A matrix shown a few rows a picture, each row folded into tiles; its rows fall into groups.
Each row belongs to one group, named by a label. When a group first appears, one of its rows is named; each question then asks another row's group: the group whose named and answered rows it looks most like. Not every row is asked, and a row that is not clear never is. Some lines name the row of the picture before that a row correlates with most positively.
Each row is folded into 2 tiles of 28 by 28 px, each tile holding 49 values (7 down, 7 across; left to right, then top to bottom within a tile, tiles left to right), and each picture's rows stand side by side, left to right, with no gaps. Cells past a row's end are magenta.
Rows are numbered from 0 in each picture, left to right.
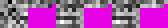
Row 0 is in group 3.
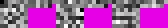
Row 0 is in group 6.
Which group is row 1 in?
3
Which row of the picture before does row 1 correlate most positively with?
0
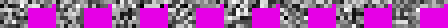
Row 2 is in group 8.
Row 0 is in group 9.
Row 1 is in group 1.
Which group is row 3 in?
6
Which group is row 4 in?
1
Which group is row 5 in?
6
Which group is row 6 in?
8
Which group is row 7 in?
3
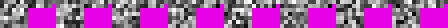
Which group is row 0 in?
1
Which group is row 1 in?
8
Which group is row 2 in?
1
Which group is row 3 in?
8
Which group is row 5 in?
9
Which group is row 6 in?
1
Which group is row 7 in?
6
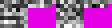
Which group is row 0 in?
3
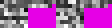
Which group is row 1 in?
6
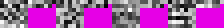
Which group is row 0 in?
6
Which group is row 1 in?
8
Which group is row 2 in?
9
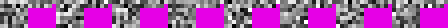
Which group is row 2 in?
8
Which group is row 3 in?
9
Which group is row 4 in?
8
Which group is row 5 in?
1
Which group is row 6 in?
8
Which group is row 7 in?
1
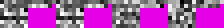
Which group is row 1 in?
3
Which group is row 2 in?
9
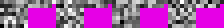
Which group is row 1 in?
6
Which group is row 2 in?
1
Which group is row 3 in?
6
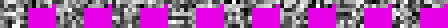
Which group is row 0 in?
1
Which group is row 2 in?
1
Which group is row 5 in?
1
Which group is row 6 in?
9
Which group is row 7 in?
6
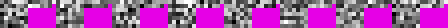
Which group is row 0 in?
9
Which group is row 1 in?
1
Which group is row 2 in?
8
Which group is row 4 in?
8
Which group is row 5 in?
3
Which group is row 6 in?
6
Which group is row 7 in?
9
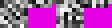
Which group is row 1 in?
8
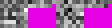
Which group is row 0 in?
3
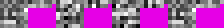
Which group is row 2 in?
1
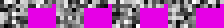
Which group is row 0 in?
1
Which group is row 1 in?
8
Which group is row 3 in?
8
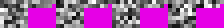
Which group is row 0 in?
6
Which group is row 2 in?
8
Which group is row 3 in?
1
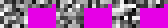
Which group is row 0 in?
8
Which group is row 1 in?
1
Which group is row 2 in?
8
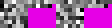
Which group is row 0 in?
1
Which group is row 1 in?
3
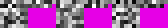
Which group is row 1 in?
1
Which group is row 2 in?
8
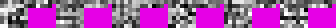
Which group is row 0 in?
8
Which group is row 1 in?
3
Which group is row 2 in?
1
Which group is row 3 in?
6
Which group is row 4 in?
9
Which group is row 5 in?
3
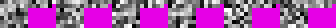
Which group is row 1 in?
9
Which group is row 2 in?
1
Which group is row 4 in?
6
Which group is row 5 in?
6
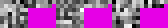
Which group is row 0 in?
8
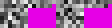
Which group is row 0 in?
9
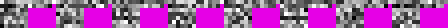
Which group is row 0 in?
9
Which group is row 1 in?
6
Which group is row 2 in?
3
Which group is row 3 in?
9
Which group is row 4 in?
6
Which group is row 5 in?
3
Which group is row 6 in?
8
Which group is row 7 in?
6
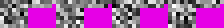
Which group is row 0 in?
6
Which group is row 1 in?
3
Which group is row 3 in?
8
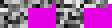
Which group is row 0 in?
6
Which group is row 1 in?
9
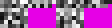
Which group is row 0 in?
9
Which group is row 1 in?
6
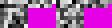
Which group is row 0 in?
9
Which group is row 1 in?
1
